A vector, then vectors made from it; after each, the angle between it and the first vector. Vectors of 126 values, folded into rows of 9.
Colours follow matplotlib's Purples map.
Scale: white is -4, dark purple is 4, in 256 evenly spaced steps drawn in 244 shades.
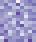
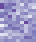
orthogonal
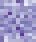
partly opposed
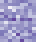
orthogonal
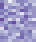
partly opposed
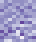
partly opposed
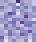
nearly opposite
